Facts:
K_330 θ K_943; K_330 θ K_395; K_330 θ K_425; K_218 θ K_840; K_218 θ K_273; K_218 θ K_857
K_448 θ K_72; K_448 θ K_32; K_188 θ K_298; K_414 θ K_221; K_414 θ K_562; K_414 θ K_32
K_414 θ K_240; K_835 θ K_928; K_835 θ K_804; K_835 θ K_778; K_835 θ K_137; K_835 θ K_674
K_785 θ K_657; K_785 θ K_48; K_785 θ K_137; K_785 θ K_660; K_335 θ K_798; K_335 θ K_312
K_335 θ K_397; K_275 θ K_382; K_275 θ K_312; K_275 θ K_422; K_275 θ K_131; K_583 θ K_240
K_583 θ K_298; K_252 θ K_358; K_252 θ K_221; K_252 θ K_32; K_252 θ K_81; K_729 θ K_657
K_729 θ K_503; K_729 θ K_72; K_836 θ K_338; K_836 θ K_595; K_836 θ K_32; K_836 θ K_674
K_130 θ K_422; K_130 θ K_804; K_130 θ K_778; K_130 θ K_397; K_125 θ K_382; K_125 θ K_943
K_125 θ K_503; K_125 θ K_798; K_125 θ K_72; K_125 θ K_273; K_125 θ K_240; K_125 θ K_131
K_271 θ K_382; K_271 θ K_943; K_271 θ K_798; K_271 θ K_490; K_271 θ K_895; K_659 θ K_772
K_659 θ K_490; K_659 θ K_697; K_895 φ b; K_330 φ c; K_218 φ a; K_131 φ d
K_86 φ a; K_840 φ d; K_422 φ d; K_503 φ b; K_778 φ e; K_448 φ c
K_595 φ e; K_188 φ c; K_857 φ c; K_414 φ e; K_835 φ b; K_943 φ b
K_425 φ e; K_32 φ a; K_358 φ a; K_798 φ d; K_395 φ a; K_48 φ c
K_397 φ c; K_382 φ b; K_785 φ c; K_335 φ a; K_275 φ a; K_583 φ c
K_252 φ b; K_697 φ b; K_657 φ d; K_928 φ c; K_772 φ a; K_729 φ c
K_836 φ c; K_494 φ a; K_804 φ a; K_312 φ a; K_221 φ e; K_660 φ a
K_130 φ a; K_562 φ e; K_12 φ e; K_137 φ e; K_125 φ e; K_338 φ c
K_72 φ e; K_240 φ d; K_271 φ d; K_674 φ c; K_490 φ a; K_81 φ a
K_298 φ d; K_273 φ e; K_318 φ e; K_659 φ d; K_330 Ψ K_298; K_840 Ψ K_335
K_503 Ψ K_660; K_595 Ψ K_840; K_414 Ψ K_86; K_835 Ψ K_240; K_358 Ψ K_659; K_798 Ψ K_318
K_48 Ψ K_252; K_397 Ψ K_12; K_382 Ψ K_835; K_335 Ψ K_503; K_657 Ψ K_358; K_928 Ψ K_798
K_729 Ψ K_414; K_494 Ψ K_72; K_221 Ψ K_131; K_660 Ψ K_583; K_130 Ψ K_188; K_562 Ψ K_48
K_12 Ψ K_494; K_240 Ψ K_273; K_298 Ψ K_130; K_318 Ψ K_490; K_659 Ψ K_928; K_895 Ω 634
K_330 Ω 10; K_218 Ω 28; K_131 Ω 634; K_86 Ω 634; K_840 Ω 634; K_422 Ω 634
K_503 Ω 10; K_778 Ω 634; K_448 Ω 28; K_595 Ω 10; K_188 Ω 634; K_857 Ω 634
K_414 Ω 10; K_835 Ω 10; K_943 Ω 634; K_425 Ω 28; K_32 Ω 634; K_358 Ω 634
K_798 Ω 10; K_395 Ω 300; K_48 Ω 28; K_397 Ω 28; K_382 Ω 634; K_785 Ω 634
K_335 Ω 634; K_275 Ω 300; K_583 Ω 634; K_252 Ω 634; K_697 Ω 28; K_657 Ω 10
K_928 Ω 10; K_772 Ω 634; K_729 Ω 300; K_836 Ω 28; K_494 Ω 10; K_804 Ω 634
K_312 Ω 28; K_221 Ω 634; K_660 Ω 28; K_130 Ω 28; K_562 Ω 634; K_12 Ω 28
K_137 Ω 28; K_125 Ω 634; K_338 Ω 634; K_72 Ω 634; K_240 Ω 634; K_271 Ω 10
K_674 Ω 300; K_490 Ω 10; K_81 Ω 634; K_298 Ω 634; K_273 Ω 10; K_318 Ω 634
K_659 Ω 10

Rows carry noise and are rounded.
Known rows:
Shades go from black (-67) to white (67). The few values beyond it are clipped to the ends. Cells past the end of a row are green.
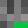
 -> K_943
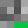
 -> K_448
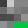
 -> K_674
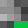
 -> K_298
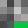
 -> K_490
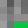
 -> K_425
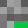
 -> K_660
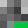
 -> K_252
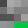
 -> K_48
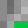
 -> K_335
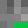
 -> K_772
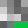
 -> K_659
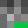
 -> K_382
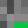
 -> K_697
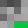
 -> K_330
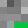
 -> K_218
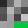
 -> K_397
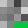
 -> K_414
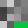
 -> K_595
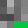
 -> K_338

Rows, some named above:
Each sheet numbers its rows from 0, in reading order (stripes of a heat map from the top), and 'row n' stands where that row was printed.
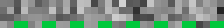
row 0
K_448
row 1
K_218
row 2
K_836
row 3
K_125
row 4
K_657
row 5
K_928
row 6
K_785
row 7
K_422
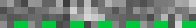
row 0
K_32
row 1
K_81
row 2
K_490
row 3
K_271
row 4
K_81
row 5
K_857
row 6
K_835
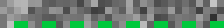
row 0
K_130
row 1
K_81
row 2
K_503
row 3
K_358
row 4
K_312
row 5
K_221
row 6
K_503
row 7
K_72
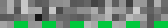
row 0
K_836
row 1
K_583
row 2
K_81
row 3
K_330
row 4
K_729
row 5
K_273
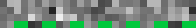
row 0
K_804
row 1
K_131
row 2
K_659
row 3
K_358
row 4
K_318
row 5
K_804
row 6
K_798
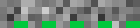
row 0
K_188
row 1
K_318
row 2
K_12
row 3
K_494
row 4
K_562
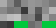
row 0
K_840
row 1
K_86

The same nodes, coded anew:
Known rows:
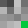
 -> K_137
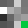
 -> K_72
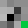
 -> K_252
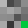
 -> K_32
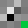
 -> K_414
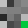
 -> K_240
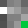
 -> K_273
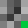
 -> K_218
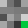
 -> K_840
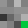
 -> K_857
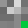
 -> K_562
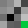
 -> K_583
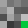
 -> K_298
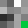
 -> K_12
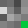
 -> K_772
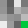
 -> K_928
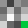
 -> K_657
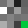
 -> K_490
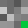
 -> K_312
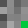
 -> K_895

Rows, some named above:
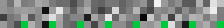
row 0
K_857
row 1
K_659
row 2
K_86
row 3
K_131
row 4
K_312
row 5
K_397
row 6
K_798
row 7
K_595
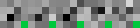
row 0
K_252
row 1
K_188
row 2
K_583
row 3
K_130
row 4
K_729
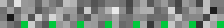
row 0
K_448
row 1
K_422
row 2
K_318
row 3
K_312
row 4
K_86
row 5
K_81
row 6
K_804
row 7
K_125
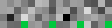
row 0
K_188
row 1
K_318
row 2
K_252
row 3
K_660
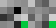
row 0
K_271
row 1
K_840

